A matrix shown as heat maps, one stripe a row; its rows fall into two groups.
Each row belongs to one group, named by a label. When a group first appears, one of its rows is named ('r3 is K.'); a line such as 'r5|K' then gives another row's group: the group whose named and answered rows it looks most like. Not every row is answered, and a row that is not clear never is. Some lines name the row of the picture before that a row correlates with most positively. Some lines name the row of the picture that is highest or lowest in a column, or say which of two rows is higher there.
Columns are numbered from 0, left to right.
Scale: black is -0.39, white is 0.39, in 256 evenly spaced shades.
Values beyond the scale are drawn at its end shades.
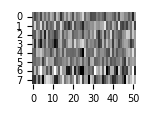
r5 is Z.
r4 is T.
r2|T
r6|T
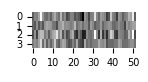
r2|T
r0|T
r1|Z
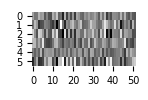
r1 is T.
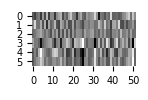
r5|T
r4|T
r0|T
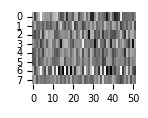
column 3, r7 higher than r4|Yes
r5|Z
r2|Z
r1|T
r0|T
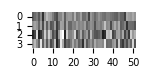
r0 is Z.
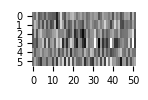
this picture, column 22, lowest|3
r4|Z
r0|T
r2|T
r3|T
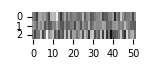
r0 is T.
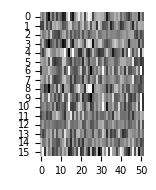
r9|T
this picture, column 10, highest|4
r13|T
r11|Z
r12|T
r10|T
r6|T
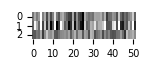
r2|Z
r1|T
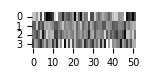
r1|Z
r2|Z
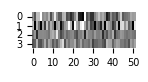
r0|T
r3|Z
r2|T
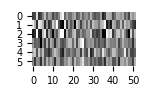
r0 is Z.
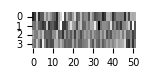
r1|T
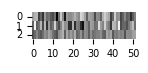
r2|Z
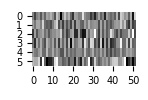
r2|T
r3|Z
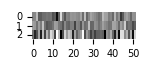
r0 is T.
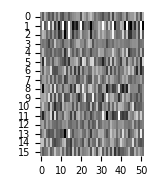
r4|T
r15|Z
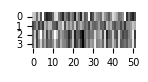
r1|Z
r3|T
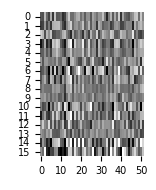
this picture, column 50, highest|14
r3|Z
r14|Z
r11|Z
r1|Z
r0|T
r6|T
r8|Z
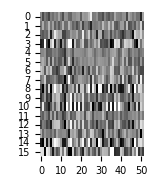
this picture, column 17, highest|10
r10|Z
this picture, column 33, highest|10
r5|T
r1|T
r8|Z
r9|Z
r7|T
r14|Z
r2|Z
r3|Z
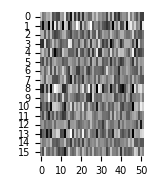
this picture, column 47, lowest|4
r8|Z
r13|Z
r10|Z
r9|T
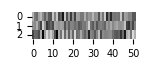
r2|Z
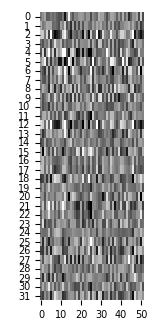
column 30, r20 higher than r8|Yes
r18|Z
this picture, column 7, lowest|2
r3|Z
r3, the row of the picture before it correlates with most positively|0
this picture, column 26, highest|5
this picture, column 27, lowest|5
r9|Z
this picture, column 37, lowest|21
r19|T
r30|T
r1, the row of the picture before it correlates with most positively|0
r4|T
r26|Z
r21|T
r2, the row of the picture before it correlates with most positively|1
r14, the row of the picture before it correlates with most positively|2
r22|T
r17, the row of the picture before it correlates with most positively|1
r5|T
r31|Z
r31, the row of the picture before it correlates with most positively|2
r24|Z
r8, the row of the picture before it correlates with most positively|1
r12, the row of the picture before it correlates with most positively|1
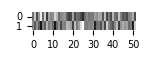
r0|T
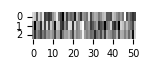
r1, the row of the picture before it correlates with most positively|1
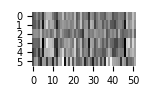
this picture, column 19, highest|5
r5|Z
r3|Z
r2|T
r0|Z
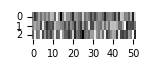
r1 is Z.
